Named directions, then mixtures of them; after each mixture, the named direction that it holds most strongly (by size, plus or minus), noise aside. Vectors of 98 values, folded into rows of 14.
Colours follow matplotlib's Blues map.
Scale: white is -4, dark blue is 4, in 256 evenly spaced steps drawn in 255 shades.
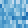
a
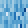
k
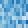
a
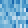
a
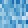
a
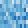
a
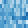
a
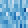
k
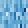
k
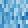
a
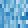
a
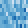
a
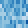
a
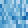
a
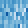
k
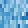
a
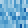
a
